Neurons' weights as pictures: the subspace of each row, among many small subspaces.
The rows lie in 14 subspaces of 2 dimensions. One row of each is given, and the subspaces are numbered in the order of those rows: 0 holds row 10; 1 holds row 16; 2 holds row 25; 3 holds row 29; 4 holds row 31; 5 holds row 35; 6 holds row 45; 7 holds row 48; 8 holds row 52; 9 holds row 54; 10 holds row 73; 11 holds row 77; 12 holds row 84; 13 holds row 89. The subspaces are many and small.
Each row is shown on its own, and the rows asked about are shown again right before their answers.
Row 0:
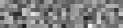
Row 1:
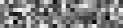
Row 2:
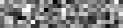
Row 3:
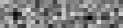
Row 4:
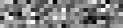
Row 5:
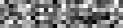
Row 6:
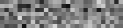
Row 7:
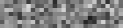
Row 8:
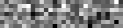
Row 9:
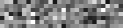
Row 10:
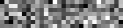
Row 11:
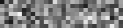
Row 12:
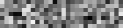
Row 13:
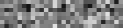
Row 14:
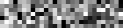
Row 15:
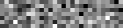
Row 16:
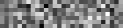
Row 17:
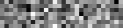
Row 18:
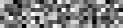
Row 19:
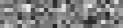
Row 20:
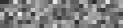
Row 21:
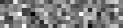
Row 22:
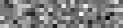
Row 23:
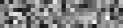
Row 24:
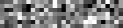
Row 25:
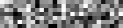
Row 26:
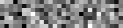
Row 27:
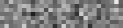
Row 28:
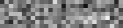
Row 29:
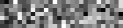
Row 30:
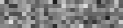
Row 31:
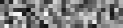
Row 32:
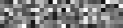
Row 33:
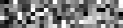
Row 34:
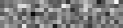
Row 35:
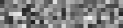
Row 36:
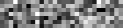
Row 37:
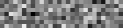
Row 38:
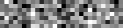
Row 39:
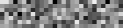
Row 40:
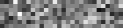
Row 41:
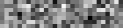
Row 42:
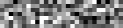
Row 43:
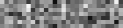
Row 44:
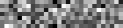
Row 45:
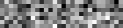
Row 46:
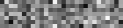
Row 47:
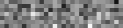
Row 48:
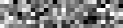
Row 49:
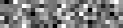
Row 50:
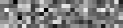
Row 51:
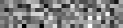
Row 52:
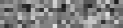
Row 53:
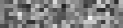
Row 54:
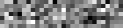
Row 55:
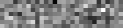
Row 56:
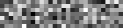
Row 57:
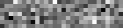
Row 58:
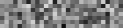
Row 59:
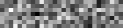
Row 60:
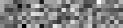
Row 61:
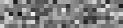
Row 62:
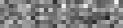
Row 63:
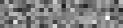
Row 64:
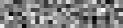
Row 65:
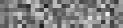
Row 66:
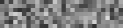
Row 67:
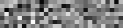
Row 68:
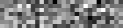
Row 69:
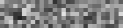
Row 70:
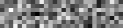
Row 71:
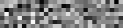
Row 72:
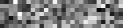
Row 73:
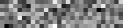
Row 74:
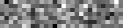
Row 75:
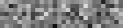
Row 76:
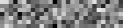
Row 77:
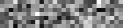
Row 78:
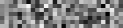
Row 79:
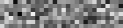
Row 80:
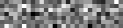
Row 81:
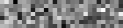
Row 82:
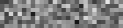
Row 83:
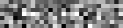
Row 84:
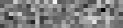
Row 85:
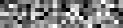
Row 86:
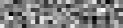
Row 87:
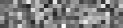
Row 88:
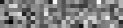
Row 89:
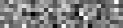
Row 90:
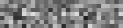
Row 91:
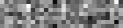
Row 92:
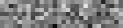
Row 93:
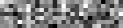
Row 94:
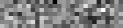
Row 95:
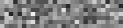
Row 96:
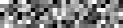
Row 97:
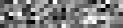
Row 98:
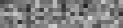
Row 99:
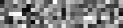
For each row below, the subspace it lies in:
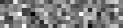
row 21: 6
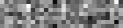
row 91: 5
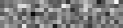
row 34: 9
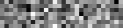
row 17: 13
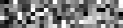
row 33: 3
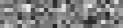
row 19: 8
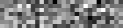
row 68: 12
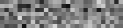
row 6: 7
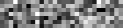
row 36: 11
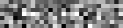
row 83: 13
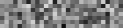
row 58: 1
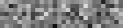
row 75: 2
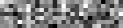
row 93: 2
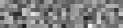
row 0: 5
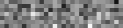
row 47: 5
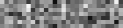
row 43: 5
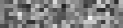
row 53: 9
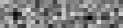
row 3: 2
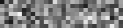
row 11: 6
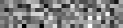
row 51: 1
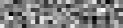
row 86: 11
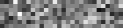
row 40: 7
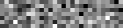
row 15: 4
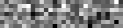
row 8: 5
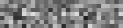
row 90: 13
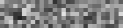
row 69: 13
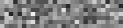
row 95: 7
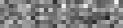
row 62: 6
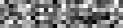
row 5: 6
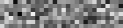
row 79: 7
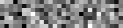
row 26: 6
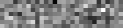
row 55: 12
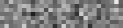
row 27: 13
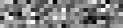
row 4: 9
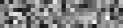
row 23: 4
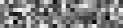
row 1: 4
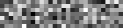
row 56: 9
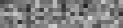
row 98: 2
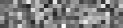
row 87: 1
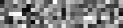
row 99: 5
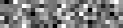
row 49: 0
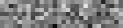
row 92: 2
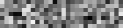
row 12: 5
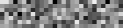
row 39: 10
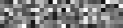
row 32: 1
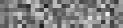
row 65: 1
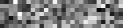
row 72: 7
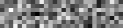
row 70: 11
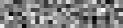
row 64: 11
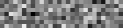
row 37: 8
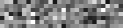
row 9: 9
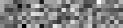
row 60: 12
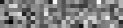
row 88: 0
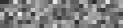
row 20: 10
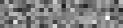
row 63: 4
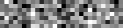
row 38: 0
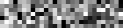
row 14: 3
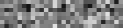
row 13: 8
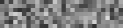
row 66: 4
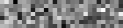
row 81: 3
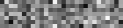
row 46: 0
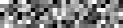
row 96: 10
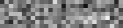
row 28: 6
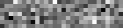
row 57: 12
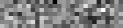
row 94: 12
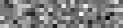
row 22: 4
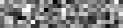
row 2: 13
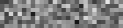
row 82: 10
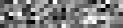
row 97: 9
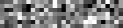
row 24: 8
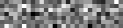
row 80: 8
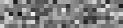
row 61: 7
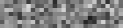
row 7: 8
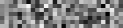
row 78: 1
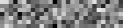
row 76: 10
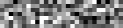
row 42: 11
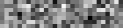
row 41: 9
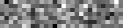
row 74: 0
